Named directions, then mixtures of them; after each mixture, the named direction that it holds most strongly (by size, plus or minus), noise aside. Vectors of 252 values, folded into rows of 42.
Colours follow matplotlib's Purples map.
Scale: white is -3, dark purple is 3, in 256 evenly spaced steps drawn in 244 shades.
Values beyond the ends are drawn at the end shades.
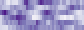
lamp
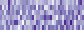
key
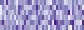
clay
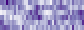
lamp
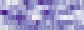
lamp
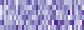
clay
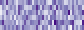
clay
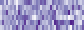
clay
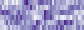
lamp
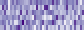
key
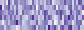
clay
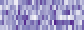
clay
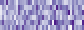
clay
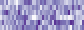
clay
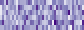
clay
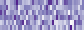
clay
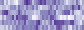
lamp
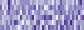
key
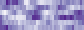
lamp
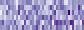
clay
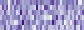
key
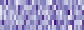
clay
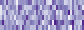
clay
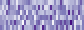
key
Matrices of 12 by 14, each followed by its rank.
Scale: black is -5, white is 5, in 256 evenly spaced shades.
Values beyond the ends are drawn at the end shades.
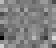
two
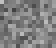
full rank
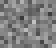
full rank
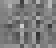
two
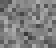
full rank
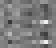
two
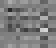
two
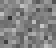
full rank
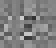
two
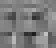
two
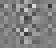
two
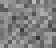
full rank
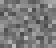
full rank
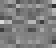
two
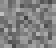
full rank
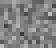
full rank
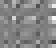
two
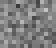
full rank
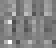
two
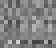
two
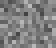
full rank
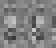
two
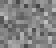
full rank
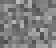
full rank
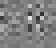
two
